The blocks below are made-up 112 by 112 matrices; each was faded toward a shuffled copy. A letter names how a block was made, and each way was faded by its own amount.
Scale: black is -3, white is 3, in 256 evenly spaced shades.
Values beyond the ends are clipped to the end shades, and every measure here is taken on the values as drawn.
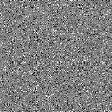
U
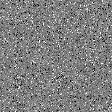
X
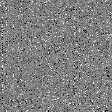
X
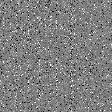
X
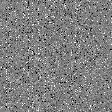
X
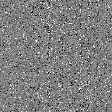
X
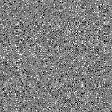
U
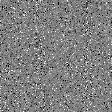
X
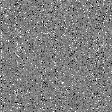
X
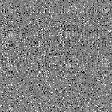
U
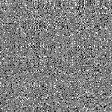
U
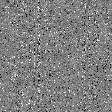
X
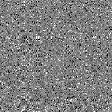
U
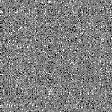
U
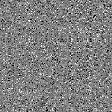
U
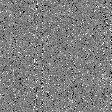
X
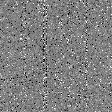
X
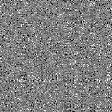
U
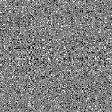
U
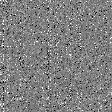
X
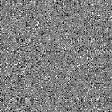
U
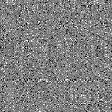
U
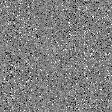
X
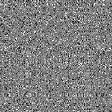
U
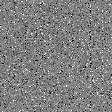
X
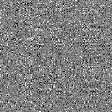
U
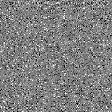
U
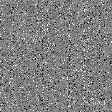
X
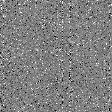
X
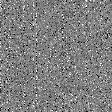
X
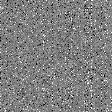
X
